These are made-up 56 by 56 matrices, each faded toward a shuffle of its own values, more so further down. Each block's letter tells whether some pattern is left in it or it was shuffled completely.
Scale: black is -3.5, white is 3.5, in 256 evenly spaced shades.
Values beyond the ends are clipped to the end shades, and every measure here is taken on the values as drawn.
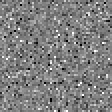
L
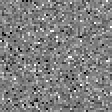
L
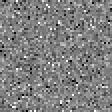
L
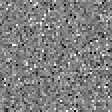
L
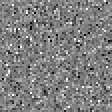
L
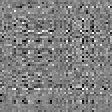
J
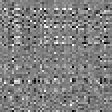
J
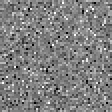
L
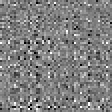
J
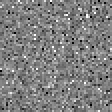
L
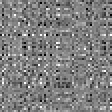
J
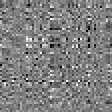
J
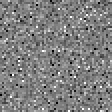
L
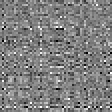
J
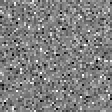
L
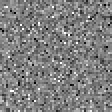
L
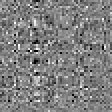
J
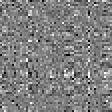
J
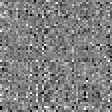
J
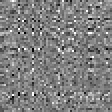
J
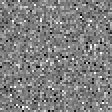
L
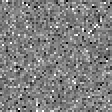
L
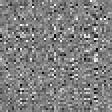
J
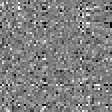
J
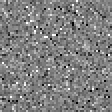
L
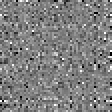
J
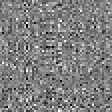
J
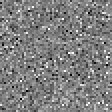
L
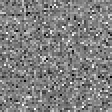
L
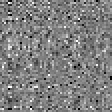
J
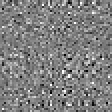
J
